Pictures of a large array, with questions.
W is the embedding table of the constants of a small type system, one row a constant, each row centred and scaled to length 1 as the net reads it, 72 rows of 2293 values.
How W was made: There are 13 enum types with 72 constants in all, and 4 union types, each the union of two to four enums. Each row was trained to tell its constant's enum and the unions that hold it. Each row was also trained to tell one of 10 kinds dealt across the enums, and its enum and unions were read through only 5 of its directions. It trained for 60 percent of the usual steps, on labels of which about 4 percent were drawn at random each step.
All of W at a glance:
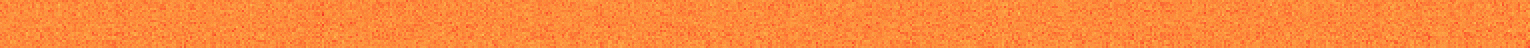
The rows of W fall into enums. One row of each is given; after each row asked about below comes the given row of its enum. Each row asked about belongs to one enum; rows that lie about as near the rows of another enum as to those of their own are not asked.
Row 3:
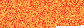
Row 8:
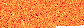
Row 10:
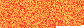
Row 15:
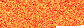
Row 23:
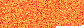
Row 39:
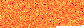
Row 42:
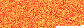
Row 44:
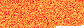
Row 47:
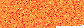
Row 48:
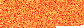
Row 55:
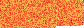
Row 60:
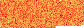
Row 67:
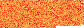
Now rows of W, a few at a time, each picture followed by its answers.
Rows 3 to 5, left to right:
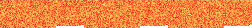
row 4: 3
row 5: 23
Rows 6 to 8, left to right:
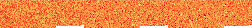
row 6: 55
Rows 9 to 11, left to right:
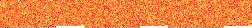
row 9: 3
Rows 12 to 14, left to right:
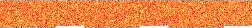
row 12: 23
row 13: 55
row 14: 10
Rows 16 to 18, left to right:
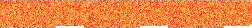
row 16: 39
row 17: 3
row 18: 23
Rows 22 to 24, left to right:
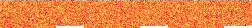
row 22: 10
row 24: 3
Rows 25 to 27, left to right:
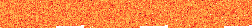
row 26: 42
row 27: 47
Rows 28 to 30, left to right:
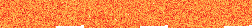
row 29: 10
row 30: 44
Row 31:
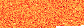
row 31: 55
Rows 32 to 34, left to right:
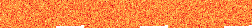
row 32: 39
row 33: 42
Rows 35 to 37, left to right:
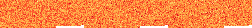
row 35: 23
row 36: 10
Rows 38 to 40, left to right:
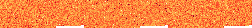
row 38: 10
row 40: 15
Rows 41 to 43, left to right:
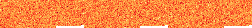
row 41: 48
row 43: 39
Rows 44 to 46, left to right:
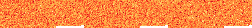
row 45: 60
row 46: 47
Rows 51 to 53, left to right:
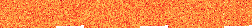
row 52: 15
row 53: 15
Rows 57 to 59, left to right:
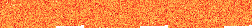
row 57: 39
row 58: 48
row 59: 3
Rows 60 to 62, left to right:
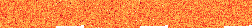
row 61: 60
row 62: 44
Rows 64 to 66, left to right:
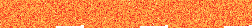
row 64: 55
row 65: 23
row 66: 60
